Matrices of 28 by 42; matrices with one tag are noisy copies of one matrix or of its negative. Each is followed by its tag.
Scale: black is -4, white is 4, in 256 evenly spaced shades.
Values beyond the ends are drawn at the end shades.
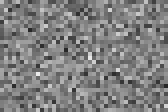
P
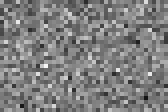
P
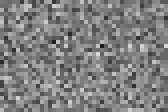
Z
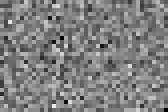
Z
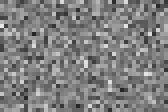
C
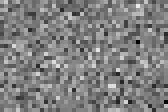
P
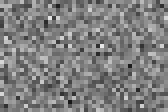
Z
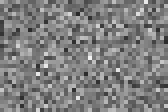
P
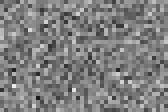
P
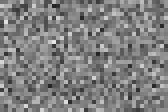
Z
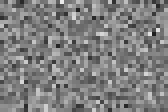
C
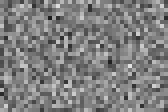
Z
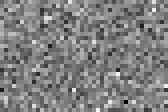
P
